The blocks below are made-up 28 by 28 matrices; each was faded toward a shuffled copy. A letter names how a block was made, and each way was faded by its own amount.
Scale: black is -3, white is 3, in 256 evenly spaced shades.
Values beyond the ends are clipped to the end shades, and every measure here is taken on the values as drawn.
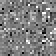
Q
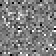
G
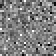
G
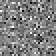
G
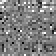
Q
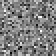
G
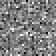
G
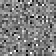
G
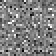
G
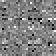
Q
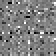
Q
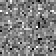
G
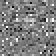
Q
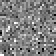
G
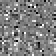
Q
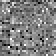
Q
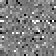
Q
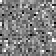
G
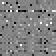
Q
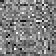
Q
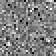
G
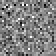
G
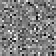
G
